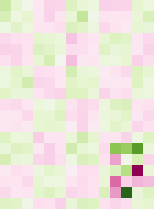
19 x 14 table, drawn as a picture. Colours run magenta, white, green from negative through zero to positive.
A checkerboard runs through the table. In the bottom right lies a patch that is rougher than the rest. No overall slope runs across the table. The bottom right is the roughest part.
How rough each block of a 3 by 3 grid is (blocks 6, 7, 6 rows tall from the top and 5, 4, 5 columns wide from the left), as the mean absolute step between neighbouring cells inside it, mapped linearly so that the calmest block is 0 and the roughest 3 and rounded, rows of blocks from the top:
000
000
003
